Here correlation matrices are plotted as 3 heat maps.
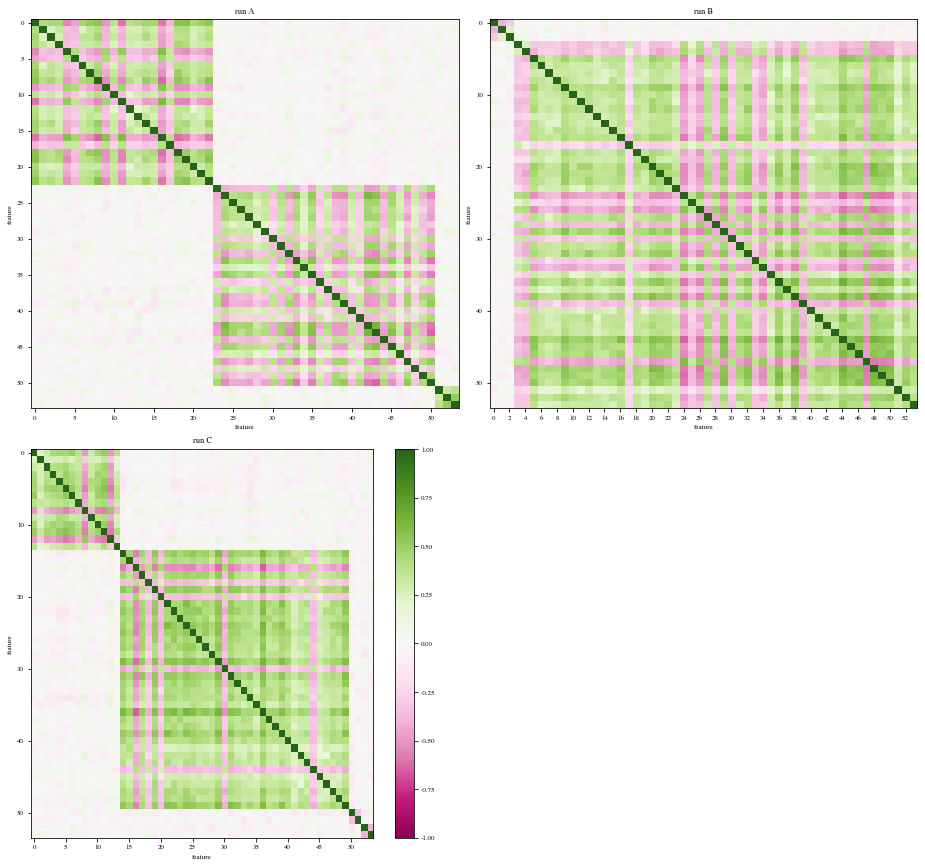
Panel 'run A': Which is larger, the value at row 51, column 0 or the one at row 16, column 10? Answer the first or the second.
the first
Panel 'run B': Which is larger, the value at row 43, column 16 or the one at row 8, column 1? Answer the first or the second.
the first
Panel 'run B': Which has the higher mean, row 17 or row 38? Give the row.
38
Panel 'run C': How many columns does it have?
54
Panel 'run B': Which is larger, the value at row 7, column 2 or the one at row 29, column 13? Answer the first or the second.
the second
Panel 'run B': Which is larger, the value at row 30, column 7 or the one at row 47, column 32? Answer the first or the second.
the first
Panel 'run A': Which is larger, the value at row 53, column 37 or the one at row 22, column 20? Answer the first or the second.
the second
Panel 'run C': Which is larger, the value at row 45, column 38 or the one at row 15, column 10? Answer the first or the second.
the first
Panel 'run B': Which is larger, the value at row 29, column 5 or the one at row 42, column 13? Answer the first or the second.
the first
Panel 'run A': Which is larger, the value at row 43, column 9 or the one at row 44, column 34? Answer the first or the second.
the first
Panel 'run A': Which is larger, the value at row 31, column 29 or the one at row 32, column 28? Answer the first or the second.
the first
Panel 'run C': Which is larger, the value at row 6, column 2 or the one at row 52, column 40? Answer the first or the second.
the first
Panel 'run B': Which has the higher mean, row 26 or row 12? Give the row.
12
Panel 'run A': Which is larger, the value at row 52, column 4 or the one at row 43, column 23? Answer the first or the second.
the first
